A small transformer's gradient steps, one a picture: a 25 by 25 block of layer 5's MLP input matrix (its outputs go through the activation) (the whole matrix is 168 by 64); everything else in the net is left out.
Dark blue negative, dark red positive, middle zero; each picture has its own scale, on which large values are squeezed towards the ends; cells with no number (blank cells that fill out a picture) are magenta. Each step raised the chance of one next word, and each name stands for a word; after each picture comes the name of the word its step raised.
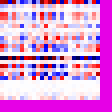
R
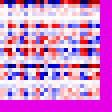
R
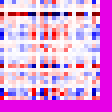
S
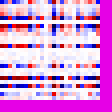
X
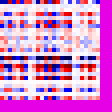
R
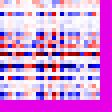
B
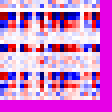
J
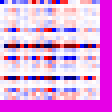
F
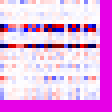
F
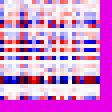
S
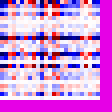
F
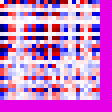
F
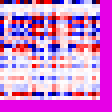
X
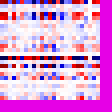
R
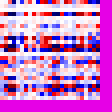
X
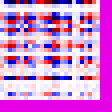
R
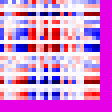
S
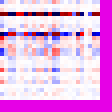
S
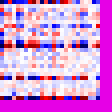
F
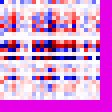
J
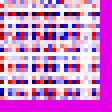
S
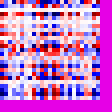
X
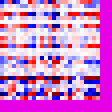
X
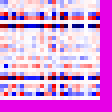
X
